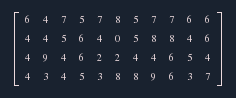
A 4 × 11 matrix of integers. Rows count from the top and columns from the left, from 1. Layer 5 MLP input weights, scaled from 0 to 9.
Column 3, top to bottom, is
7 5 4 4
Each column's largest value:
6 9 7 6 7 8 8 9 8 6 7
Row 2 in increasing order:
0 4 4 4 4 5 5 6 6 8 8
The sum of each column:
18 20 20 22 16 18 22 28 27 18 23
